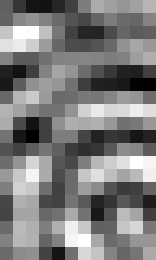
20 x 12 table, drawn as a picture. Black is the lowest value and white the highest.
Concentric rings centre on the bottom right. Neither half mirrors the other. Horizontal stripes repeat 4 times down the table. Overall the values sit about 50% of the way up the scale.
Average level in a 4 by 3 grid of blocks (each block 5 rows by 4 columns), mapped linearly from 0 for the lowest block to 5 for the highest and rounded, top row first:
504 / 242 / 414 / 453
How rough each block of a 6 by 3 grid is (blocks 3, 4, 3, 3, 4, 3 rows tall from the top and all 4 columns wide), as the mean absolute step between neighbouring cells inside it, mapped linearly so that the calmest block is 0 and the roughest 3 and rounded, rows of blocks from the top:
2 1 0 | 2 0 1 | 2 1 2 | 2 1 2 | 1 1 2 | 1 3 1
